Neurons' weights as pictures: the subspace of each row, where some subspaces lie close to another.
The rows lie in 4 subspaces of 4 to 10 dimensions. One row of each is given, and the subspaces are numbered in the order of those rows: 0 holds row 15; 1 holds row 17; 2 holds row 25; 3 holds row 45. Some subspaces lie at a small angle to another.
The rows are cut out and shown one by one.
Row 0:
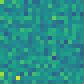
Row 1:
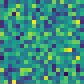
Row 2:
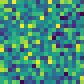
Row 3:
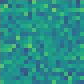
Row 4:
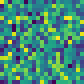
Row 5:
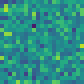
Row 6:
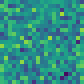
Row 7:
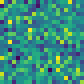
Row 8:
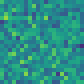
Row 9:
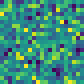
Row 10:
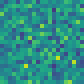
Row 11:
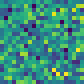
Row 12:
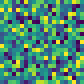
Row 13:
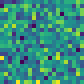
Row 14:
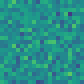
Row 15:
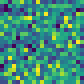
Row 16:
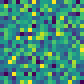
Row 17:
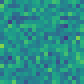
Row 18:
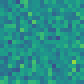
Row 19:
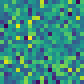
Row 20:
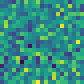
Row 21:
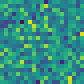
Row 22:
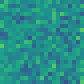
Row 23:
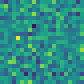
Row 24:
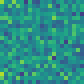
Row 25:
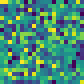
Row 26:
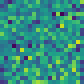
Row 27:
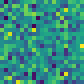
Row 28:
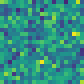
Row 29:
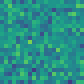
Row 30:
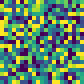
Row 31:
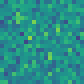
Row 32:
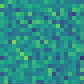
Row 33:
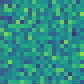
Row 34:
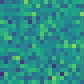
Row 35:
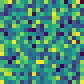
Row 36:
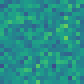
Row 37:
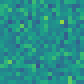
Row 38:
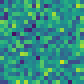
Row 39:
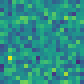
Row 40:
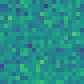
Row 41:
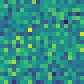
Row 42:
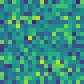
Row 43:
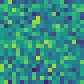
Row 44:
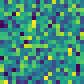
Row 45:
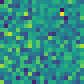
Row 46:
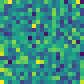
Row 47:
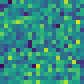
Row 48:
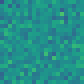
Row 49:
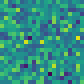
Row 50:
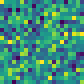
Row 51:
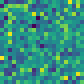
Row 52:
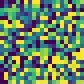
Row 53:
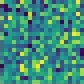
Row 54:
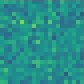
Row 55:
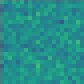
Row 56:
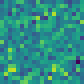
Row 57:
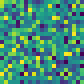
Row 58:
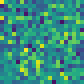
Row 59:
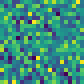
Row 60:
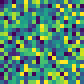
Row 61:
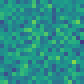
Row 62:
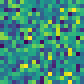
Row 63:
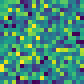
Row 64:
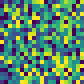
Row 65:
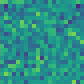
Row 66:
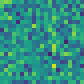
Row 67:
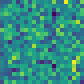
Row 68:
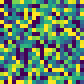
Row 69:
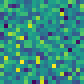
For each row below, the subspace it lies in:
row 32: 0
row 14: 3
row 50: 2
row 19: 3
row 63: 2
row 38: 0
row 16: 2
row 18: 2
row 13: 0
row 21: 1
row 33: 1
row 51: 0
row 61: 0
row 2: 0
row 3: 0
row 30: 2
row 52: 3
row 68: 0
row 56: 0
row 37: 0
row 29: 0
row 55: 0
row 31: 1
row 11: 0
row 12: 0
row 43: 0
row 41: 2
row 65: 0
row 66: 1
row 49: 1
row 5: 0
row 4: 2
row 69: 3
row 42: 3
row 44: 1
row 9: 0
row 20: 3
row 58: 2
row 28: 2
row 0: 3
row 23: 2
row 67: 2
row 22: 1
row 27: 0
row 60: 3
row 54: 0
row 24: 3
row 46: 2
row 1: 1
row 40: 2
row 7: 0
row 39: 0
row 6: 1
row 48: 3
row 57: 3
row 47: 0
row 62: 1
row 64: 3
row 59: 1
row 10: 0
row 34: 1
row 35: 2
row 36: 1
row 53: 2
